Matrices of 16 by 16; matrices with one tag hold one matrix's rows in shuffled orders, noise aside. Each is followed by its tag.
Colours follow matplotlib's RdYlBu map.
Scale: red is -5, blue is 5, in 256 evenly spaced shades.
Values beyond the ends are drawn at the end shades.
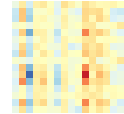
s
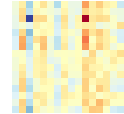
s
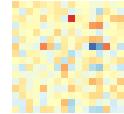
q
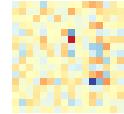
q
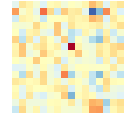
q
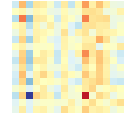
s
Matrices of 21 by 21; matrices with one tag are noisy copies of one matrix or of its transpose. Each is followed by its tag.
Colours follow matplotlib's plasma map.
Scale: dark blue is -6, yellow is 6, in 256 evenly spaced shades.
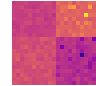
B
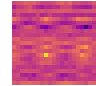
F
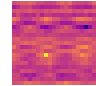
F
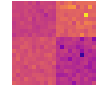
B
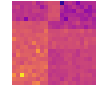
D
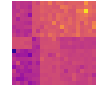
D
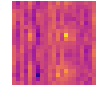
F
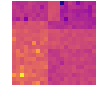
D
